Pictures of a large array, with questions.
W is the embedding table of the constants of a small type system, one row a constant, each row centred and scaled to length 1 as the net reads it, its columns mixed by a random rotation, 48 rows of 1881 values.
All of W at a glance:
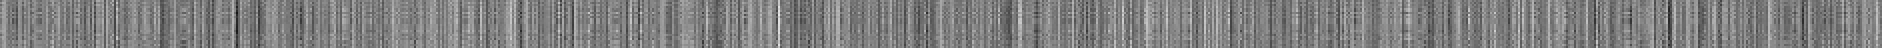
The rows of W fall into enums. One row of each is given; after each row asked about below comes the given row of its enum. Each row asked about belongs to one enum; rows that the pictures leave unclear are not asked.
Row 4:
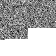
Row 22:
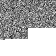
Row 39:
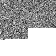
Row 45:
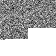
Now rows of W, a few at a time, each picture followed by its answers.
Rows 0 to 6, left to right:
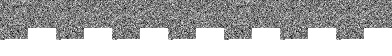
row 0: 4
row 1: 22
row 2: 45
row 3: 39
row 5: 22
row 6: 45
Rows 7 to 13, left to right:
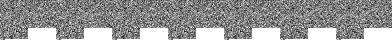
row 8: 39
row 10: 22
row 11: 22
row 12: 45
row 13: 45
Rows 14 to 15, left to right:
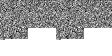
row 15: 22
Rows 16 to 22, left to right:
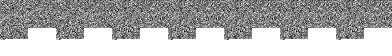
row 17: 39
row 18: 22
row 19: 22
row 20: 22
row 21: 22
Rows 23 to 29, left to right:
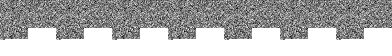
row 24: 45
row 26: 22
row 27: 45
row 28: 22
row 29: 45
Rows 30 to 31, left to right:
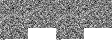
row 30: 45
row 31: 45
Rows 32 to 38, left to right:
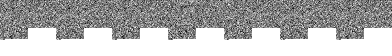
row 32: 22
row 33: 45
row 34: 22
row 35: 4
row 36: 39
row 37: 45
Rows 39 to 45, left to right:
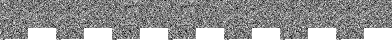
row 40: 45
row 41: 4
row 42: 4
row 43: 45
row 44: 22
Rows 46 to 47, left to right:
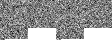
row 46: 4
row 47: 45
